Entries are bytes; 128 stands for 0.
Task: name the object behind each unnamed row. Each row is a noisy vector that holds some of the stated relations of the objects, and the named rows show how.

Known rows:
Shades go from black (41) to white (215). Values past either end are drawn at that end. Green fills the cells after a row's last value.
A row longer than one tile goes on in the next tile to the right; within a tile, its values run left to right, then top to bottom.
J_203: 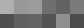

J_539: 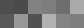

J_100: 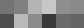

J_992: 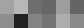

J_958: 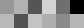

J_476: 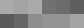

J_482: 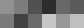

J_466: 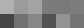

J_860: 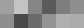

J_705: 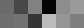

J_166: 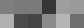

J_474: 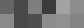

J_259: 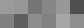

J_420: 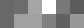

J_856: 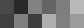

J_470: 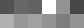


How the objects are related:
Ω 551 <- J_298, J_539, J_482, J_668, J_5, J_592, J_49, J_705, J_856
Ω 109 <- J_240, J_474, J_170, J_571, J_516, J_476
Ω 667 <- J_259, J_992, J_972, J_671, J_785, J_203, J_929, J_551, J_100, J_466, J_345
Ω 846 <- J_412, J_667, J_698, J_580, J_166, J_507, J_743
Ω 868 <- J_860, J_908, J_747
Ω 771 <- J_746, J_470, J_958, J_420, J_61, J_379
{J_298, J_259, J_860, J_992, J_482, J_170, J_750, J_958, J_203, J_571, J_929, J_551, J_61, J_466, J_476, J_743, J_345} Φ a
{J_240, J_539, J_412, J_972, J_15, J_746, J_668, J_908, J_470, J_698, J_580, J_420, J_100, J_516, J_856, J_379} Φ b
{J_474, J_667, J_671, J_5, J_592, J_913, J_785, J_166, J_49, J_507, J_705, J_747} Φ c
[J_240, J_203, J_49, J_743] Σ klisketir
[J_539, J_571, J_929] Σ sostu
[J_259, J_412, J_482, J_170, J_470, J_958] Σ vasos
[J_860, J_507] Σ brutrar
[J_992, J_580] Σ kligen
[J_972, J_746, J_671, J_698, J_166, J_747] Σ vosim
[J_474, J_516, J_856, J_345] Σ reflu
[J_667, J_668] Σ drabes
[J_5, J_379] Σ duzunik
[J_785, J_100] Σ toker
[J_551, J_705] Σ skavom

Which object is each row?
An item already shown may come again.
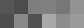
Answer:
J_539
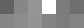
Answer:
J_746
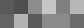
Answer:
J_240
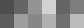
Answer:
J_15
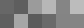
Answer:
J_908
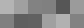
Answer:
J_743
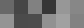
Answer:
J_474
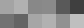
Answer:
J_750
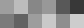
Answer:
J_750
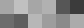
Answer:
J_61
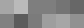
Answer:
J_571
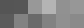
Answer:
J_516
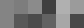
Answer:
J_671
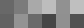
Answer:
J_972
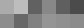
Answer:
J_571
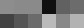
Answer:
J_298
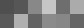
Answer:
J_240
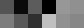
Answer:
J_5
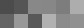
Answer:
J_539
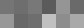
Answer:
J_913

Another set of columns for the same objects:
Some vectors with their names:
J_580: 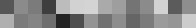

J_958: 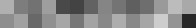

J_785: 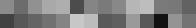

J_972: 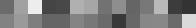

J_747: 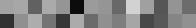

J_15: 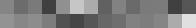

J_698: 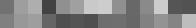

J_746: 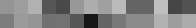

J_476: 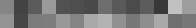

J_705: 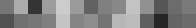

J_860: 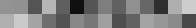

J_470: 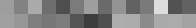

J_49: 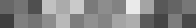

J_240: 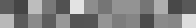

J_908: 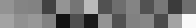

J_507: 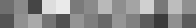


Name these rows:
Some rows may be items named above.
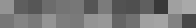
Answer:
J_750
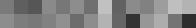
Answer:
J_743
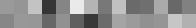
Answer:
J_379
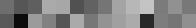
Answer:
J_474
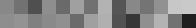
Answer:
J_743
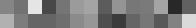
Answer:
J_100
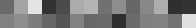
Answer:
J_972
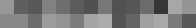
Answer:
J_750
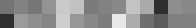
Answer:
J_5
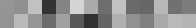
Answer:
J_379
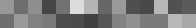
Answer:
J_420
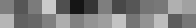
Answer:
J_170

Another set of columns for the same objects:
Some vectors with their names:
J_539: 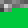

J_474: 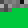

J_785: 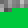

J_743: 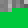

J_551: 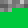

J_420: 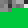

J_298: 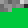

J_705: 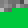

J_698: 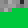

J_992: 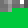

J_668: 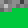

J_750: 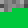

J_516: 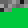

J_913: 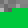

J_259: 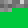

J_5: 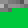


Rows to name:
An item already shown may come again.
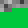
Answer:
J_671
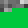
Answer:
J_170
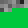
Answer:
J_240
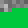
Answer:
J_908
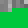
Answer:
J_743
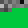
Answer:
J_474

